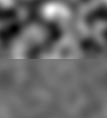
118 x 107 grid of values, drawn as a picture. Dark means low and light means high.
Histogram: heavy tails on both sides. Roughest part: top middle. Slope: none. Ninth with the lowest average: top left. Seam: horizontal, 50% of the way down, the bottom part calmer. Lone odd cells: none.
